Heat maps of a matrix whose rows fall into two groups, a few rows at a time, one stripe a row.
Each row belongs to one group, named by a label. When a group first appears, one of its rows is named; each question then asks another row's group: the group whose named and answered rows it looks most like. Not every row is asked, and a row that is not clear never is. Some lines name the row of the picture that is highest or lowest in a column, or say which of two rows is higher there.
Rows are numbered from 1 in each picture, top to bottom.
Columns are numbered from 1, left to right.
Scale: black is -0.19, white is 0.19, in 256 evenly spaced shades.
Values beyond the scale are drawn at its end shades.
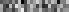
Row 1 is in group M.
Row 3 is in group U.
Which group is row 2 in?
U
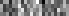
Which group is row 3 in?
U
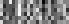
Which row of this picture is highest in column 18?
5
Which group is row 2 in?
U
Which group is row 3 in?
U
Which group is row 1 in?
U
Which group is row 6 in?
U
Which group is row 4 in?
U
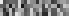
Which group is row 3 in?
U
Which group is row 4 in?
U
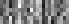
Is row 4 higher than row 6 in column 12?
Yes
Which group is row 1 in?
M
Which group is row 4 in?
M
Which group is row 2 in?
M
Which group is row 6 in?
U
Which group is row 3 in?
M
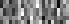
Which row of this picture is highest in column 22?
1
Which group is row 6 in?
M
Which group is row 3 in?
U
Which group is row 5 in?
M
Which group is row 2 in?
M
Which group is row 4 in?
U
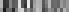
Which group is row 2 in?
U
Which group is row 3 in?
U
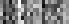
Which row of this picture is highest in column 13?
2
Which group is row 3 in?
U
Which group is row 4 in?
U
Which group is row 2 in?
U
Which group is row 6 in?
U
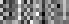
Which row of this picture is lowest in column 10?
6
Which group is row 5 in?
U
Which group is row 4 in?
M
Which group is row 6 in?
M
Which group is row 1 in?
U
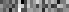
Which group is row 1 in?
M
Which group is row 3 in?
M
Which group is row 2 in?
U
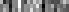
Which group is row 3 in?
M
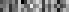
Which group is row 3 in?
M
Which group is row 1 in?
M
